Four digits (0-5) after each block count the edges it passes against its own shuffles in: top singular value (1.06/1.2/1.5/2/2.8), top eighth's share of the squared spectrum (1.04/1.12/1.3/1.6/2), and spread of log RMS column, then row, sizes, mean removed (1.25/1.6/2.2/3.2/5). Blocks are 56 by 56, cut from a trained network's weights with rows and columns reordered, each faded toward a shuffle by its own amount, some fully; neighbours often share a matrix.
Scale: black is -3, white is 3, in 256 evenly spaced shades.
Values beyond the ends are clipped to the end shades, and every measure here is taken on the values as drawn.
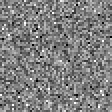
0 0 0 0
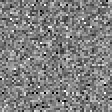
2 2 0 1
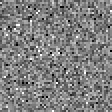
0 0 0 0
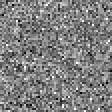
0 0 0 0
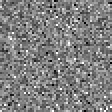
1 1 0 0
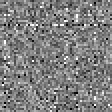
3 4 2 2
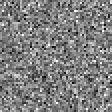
2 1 0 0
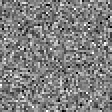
0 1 0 0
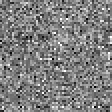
3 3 0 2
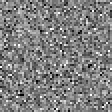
2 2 0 1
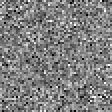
2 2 0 1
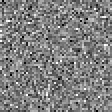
0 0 0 0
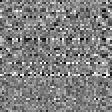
4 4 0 3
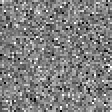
0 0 0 0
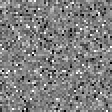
2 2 0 0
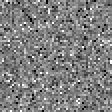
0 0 0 0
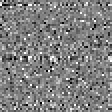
3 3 0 2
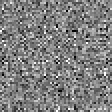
3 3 2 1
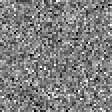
1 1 0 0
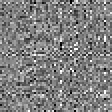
4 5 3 2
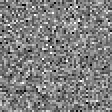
1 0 0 0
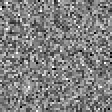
2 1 0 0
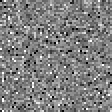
1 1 0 0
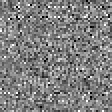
3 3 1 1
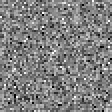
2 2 0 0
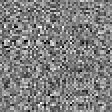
4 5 1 2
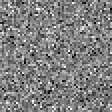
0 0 0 0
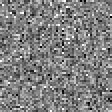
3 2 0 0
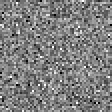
1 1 0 0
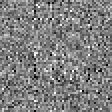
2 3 1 1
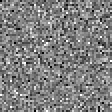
2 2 0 1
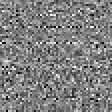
3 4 1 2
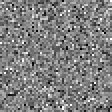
1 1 0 0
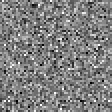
2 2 0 1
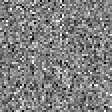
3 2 1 1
